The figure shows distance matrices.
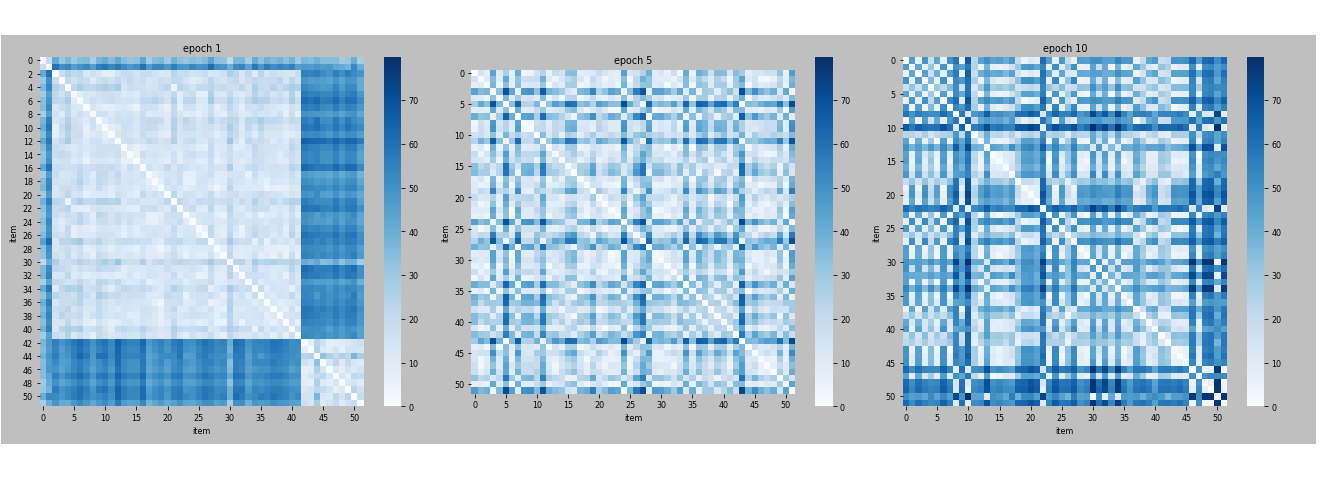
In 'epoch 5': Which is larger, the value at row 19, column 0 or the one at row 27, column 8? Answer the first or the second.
the second
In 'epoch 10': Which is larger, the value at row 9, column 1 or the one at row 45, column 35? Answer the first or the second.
the first
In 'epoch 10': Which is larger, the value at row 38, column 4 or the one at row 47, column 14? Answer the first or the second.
the first
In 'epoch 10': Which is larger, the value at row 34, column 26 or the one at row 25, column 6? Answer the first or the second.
the second
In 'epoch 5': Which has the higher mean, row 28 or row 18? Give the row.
28
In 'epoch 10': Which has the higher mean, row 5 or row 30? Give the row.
30
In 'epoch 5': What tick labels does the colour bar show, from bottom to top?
0, 10, 20, 30, 40, 50, 60, 70
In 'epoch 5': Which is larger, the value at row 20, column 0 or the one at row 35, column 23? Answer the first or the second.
the first
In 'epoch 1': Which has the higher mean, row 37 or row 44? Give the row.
44
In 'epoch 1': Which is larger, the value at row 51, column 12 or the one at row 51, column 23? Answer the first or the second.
the first
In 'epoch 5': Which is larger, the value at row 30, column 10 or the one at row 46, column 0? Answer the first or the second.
the first
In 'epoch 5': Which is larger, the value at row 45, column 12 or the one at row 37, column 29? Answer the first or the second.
the second
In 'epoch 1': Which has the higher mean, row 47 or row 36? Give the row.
47
